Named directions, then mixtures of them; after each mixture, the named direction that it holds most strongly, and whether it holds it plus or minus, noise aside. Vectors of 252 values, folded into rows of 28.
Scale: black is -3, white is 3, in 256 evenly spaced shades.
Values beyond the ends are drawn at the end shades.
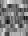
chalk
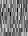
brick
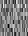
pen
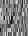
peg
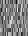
peg, minus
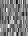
peg, minus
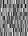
pen, minus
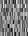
pen, plus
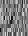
peg, plus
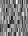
peg, plus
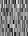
pen, plus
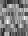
chalk, minus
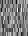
brick, minus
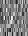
peg, minus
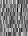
brick, plus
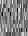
brick, plus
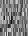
peg, plus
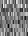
pen, plus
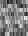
chalk, minus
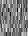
brick, plus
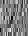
peg, plus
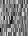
peg, plus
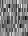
brick, minus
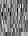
brick, plus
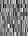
pen, minus
